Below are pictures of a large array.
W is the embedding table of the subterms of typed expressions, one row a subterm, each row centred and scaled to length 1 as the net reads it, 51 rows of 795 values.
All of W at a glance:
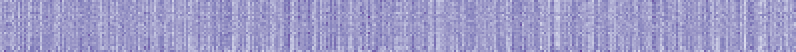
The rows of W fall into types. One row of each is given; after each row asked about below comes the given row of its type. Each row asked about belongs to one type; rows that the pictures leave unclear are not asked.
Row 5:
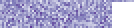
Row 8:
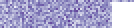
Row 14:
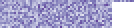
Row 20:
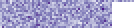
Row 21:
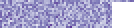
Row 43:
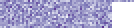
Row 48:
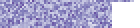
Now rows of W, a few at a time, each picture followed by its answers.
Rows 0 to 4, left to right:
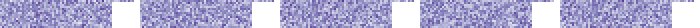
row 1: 20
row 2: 43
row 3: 48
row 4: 43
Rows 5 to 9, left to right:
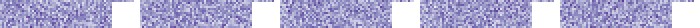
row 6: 20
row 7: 8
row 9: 43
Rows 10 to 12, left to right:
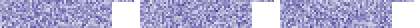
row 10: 20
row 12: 5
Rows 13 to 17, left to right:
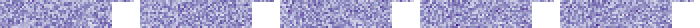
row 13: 48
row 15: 8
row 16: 43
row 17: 43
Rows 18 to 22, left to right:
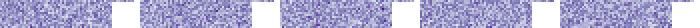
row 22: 48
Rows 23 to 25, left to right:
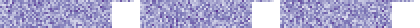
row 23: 8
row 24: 5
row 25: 8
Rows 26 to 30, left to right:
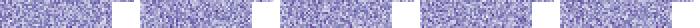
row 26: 21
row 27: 5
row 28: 8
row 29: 20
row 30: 8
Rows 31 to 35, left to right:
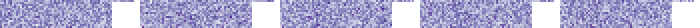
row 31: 21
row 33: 20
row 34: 21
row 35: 8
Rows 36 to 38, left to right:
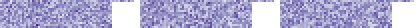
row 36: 43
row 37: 48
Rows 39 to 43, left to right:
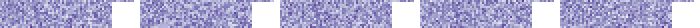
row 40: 48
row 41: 21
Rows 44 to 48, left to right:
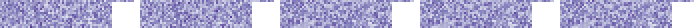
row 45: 21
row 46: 48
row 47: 48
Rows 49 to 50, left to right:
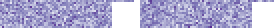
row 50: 48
